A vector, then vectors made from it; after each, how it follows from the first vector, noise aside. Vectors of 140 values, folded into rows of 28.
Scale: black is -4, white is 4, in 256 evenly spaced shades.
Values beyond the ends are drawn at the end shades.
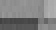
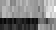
scaled up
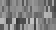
sign-scrambled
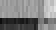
scaled up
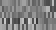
sign-scrambled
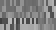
sign-scrambled
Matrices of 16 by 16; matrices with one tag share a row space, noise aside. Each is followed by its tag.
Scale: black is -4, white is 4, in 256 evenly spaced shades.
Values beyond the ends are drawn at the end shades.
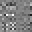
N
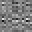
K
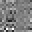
N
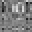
K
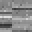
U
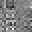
N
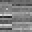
U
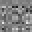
K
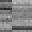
U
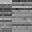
U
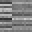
U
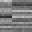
U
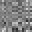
K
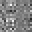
N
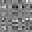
K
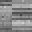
U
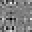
N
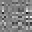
K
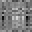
K
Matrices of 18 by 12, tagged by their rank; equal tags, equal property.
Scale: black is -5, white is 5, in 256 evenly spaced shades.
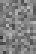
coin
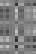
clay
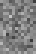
coin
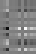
clay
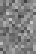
coin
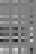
clay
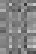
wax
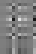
clay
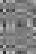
wax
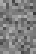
coin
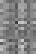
wax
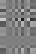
clay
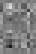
wax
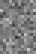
coin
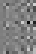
wax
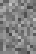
coin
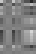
clay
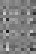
wax
